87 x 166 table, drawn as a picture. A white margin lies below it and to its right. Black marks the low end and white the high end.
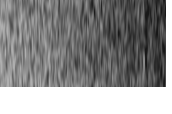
Slope: up to the left. Average level on the scale: 40%. Grain: streaks running down.
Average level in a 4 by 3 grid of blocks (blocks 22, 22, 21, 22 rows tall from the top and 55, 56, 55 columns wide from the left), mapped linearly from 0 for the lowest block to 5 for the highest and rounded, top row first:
4 2 0 | 5 2 0 | 5 2 0 | 5 3 1
